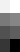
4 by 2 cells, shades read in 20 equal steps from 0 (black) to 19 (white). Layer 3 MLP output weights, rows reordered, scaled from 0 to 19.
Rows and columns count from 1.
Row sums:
37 19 13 4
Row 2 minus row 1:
-9 -9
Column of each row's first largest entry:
2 2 2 1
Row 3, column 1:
6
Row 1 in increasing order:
18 19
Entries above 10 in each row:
2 0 0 0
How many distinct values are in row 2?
2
